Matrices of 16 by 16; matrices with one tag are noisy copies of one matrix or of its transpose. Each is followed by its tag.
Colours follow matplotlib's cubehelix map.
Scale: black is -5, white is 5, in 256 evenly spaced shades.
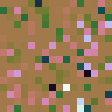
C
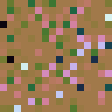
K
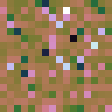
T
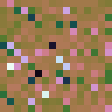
T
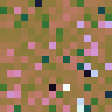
C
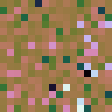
C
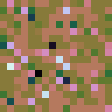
T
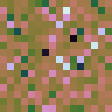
T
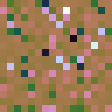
T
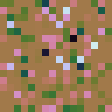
T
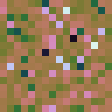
T
